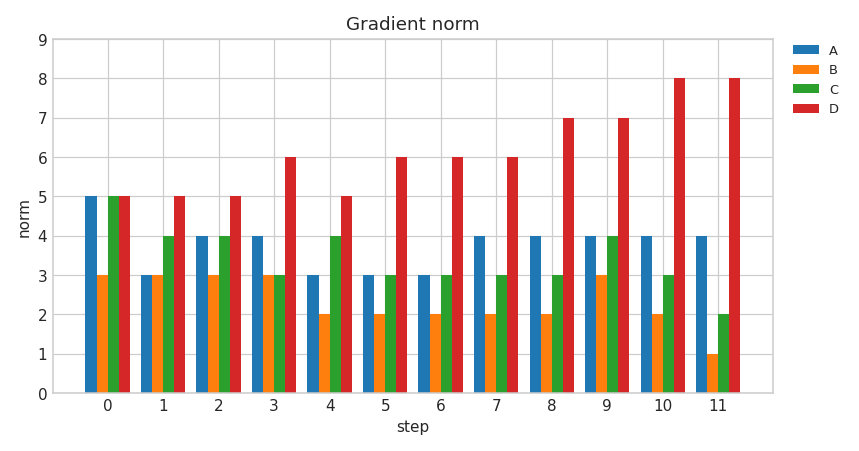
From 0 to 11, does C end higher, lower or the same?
lower
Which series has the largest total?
D
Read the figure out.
Title: Gradient norm
x-axis: step, ticks 0 1 2 3 4 5 6 7 8 9 10 11
y-axis: norm, ticks 0 1 2 3 4 5 6 7 8 9
Legend: A, B, C, D
Values:
A: 5 3 4 4 3 3 3 4 4 4 4 4
B: 3 3 3 3 2 2 2 2 2 3 2 1
C: 5 4 4 3 4 3 3 3 3 4 3 2
D: 5 5 5 6 5 6 6 6 7 7 8 8
